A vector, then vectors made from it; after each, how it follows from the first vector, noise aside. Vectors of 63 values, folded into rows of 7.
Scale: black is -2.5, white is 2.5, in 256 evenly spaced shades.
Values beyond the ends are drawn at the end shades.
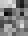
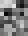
copied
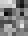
copied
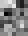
copied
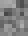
shrunk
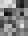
copied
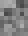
shrunk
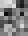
copied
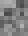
shrunk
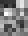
negated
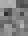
shrunk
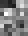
negated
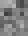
shrunk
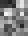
negated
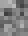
shrunk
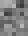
shrunk
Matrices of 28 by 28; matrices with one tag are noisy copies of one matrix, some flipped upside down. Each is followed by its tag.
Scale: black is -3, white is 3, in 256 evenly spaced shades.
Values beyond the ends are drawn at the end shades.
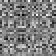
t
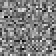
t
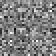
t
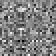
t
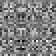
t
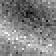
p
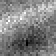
p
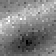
p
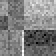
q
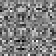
t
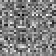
t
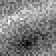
p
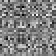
t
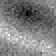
p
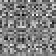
t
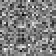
t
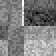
q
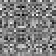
t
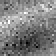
p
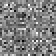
t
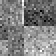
q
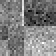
q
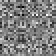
t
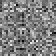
t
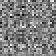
t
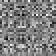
t
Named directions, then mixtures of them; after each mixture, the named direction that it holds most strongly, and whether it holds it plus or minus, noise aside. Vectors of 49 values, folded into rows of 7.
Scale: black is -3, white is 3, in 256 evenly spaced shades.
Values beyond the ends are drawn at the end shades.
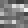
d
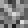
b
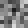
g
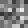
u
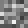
d, plus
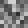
b, minus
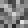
b, plus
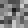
g, plus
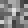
g, minus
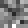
b, minus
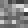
d, plus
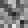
b, minus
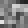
d, plus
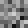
u, minus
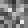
b, plus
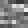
d, plus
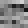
d, minus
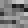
d, minus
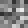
u, plus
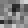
g, plus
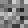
u, minus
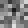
g, plus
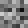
u, minus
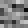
d, minus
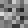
u, minus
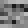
d, minus
